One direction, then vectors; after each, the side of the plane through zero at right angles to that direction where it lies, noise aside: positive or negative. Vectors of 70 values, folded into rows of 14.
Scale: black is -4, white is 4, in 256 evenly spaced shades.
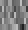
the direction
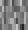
positive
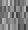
positive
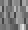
negative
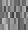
positive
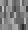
positive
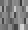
negative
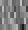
positive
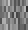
positive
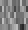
positive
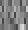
negative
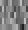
positive
